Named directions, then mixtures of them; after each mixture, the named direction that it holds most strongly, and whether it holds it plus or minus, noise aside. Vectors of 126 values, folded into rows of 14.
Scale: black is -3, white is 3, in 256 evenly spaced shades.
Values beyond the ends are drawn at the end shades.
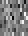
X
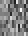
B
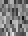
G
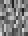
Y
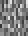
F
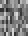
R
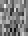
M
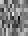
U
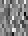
X, minus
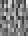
F, plus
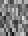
G, minus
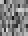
U, plus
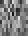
U, minus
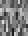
R, minus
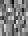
Y, plus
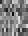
U, minus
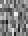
R, plus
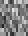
G, minus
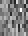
B, plus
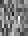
U, minus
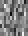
M, plus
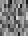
F, minus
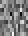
X, plus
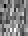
M, minus
